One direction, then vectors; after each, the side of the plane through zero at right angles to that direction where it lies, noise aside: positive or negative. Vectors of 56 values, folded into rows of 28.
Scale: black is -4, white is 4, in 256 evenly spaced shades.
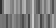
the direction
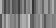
negative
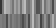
positive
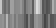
negative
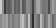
negative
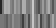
positive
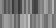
negative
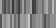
negative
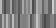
negative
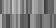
positive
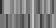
positive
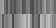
negative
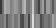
positive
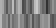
negative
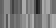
positive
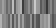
negative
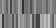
negative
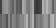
positive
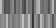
negative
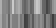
negative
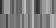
positive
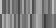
negative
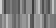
negative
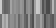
negative
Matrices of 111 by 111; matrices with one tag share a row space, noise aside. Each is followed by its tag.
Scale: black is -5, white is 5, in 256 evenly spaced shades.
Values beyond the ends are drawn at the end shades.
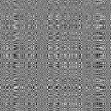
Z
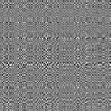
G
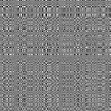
G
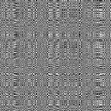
Z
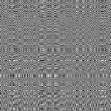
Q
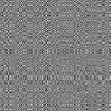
G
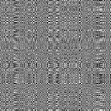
Z
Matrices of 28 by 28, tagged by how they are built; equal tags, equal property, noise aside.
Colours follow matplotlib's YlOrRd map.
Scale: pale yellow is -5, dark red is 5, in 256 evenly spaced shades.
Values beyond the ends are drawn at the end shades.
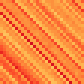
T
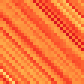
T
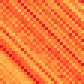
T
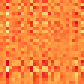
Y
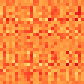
Y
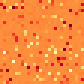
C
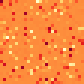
C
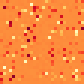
C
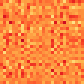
Y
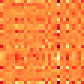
Y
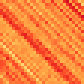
T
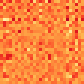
Y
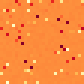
C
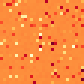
C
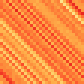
T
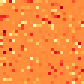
C
